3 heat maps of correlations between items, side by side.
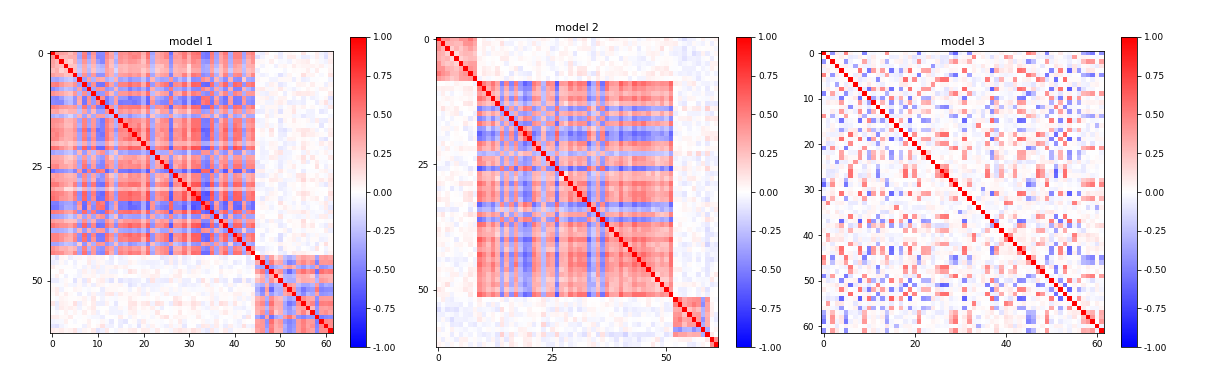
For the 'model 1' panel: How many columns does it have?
62
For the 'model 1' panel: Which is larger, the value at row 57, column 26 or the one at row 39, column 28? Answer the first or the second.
the first
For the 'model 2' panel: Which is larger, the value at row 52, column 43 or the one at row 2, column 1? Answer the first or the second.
the second
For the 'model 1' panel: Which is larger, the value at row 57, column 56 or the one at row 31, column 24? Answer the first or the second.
the second
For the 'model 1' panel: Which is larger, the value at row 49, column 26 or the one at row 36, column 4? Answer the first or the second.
the first
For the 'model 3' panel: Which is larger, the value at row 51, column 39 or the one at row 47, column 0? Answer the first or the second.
the second
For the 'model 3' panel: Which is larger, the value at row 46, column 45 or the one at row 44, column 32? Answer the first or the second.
the first
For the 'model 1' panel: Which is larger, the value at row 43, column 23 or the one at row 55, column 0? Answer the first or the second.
the first
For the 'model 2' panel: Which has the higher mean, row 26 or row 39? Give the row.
39
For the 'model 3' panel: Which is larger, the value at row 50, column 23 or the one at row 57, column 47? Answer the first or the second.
the second
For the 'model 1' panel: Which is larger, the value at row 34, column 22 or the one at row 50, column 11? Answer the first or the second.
the first
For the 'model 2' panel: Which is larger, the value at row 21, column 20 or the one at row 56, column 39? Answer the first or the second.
the second
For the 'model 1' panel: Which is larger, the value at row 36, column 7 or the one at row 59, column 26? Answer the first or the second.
the second
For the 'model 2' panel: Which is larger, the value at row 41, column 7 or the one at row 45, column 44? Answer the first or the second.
the second
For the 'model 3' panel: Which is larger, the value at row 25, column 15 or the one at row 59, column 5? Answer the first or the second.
the first
